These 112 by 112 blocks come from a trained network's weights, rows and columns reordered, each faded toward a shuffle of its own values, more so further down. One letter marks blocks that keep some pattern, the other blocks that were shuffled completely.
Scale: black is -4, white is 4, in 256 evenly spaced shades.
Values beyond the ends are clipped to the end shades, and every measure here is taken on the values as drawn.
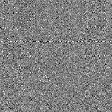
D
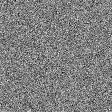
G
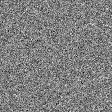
G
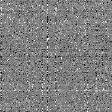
D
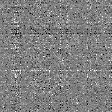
D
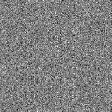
D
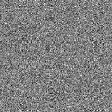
D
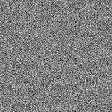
D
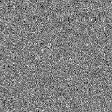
D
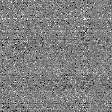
D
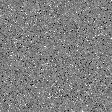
G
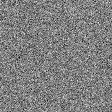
G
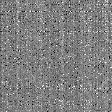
D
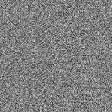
D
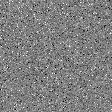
G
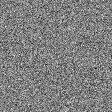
G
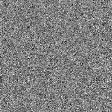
D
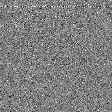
D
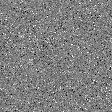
G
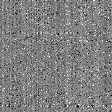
D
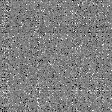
D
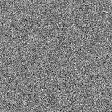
D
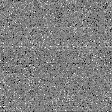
D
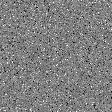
G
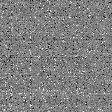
D
